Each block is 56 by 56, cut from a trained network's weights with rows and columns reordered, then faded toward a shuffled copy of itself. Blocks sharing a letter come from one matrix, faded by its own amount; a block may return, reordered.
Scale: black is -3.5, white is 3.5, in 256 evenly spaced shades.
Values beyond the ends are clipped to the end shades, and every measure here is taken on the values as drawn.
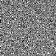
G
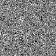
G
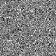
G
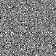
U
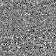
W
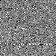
U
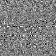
W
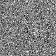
U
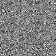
W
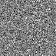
U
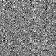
G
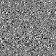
W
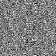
G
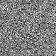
U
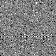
U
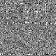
W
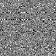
W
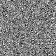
U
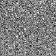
G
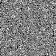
U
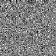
G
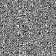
G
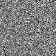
U
